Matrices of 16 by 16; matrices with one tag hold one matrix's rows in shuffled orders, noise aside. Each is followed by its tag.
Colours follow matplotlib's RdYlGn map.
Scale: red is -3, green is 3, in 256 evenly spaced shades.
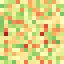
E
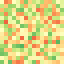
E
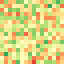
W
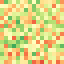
W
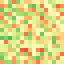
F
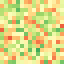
W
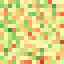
F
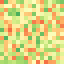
W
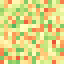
W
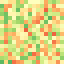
E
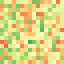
F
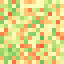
F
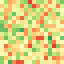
E
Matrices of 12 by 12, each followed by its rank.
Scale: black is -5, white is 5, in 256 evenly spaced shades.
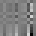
one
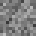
full rank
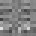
two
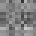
two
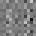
two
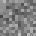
full rank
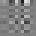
one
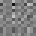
two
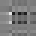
one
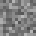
full rank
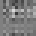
two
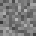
full rank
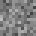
full rank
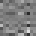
two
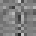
two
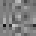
two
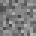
full rank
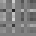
one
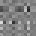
two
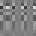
one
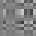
one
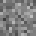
full rank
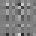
one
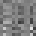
two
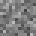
full rank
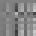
one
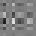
one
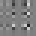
one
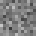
full rank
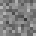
full rank
